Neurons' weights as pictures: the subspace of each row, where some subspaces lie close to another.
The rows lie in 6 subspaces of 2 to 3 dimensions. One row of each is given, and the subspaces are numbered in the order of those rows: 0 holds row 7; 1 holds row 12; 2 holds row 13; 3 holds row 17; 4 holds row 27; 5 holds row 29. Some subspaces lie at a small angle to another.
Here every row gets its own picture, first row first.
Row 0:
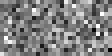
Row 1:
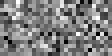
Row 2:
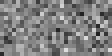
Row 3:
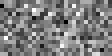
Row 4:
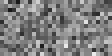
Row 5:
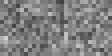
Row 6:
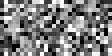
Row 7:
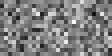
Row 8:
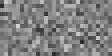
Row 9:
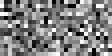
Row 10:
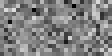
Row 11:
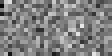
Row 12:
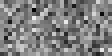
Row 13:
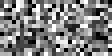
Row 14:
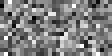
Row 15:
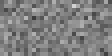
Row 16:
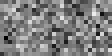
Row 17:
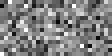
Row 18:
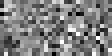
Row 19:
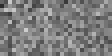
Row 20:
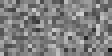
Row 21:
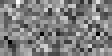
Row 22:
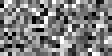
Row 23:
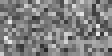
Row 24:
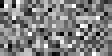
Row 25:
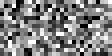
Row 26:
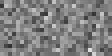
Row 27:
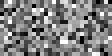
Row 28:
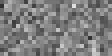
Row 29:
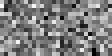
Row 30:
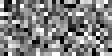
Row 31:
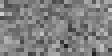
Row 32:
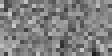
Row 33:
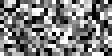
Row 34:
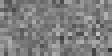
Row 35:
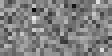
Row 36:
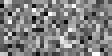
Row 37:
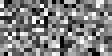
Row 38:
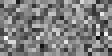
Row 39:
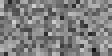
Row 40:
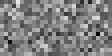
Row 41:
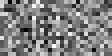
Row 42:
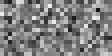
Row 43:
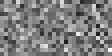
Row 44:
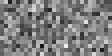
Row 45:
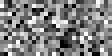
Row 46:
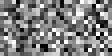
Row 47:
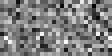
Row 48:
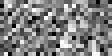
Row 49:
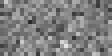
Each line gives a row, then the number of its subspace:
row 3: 3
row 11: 0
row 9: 2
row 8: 0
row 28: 5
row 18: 3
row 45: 3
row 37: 4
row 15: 4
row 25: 2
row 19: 3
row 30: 0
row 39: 5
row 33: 4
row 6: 3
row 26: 4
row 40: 2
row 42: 2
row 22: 4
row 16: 1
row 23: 1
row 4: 3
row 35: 4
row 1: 2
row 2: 1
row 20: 4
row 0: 1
